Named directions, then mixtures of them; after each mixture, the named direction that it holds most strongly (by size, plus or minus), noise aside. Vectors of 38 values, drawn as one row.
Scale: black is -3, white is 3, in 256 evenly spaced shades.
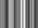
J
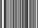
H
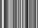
H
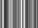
J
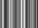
J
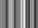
J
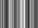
J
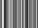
H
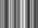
J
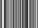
H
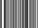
H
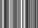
J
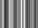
J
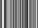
H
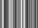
J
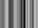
J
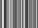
H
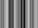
J
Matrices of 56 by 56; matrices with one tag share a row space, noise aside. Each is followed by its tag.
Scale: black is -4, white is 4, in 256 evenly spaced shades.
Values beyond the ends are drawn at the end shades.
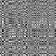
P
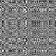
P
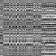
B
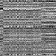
B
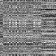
B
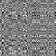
P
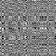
P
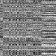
B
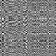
P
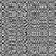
P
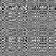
P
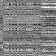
B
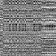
B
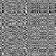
P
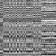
B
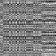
B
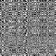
P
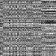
B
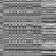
B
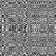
P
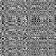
P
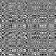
P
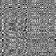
P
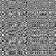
P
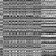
B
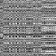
B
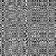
P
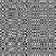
P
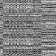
B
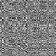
P
